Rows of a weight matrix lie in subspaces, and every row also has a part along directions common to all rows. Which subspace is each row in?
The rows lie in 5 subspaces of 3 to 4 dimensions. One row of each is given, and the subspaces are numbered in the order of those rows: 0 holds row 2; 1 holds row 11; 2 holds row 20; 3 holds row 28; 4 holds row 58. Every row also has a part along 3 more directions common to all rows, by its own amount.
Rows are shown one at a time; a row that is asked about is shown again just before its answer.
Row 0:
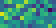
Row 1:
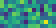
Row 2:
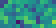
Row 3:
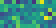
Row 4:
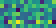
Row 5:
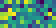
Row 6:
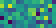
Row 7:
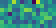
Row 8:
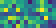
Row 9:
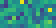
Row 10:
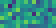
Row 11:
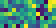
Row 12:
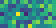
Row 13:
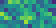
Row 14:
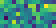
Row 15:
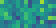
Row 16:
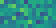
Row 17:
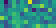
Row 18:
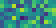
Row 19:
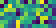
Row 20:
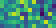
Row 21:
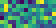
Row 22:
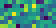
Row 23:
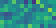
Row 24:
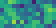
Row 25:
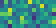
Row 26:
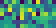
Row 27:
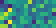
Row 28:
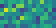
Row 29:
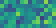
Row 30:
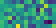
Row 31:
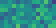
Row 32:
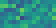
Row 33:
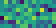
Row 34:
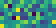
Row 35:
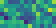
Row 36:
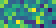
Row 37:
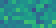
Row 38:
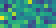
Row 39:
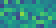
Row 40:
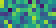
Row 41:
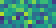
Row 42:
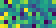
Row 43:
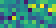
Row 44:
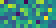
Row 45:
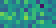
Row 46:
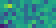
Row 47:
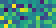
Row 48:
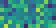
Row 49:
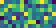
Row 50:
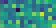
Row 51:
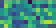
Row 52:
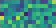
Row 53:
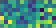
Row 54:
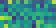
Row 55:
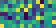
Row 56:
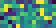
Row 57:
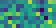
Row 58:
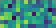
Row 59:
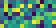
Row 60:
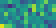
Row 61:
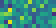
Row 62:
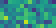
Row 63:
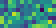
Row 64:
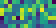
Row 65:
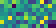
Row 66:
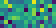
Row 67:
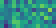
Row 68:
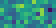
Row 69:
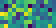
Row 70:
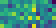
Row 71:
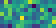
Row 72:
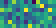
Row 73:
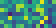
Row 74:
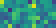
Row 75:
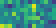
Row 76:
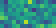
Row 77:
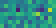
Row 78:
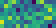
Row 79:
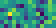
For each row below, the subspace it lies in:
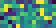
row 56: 1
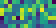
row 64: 4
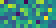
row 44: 3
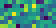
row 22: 2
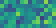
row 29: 3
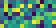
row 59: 4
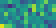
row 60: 2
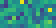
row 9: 3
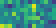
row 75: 2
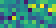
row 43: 2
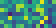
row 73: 1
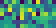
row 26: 4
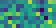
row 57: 1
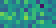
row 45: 4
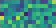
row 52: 3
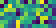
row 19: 3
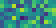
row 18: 3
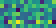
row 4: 0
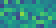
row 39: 4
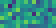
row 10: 4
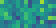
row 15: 4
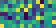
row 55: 4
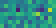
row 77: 1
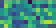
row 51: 0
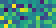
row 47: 3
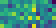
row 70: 2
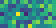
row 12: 3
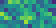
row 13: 0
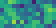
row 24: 1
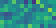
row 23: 4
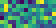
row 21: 0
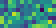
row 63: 4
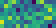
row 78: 1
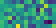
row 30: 0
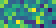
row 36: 0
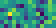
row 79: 1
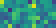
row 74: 2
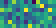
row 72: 4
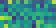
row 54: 2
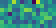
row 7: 4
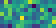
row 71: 2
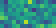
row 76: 0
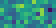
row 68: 1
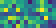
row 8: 1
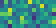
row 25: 2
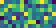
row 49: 3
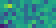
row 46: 2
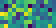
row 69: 3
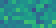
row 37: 0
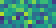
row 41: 3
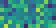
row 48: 1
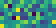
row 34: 4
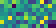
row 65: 1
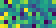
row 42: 4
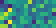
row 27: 2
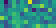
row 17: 0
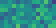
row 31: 1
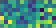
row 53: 3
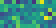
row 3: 0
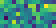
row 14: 0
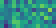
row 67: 0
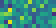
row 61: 2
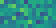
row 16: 3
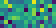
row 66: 4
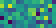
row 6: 4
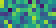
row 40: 2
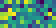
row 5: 1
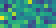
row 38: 0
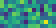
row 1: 2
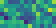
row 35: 0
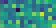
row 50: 1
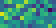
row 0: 3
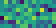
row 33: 0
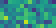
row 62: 0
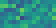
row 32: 3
